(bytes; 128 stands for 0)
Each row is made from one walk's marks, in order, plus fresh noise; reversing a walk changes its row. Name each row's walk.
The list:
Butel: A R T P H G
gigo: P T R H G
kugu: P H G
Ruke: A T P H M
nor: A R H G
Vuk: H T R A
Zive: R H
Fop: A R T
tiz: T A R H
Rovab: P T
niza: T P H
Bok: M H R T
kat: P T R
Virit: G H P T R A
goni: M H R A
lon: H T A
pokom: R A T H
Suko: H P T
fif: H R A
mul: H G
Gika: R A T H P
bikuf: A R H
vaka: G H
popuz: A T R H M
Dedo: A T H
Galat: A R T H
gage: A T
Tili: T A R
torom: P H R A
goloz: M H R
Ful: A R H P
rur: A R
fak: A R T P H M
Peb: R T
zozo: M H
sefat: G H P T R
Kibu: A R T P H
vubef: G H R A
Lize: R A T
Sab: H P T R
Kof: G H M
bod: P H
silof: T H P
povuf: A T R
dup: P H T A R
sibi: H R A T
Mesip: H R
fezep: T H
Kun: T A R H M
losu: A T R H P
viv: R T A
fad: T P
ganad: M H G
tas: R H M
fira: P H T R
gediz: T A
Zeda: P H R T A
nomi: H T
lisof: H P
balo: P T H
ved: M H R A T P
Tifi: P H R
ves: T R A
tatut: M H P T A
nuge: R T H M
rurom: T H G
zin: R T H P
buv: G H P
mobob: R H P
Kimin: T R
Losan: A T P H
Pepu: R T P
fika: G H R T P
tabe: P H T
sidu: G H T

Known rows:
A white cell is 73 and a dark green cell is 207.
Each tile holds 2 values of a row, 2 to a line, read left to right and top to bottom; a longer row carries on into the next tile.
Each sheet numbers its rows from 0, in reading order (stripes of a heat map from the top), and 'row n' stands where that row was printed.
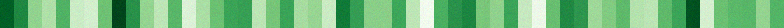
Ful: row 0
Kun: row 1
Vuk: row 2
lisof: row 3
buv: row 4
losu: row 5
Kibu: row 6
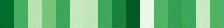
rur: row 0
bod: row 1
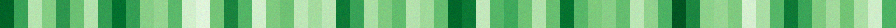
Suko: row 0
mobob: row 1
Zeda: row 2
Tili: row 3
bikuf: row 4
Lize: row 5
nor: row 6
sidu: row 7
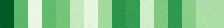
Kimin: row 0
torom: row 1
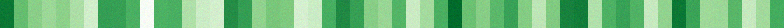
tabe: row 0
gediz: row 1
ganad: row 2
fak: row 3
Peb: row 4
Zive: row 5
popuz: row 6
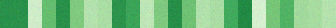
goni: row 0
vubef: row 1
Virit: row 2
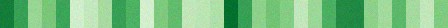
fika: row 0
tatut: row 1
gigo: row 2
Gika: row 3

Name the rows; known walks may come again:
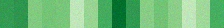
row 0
Butel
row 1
gigo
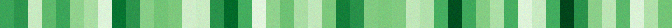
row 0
ves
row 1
mul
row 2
fira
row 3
rurom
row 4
tas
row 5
Kun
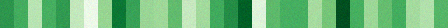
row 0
fad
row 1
popuz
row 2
niza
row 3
Fop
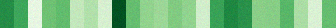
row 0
viv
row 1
nomi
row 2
silof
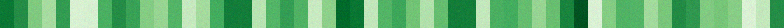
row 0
Kof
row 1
fak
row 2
Zive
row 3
bikuf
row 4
tiz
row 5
Losan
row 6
kugu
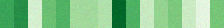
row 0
Virit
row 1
goloz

